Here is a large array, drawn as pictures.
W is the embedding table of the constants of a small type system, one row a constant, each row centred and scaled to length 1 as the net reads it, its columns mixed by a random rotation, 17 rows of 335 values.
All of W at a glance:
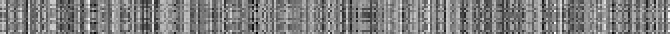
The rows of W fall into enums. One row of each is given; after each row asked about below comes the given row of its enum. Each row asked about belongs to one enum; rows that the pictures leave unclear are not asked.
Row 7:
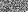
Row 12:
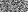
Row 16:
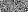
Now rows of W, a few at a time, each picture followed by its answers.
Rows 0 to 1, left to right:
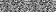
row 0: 12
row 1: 12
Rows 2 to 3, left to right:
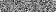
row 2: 16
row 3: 12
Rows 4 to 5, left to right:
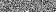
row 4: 7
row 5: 16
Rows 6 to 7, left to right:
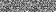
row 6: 7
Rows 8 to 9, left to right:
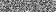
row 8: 7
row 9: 12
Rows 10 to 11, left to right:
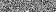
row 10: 7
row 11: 16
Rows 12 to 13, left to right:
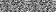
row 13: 12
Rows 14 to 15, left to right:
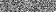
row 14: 12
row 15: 7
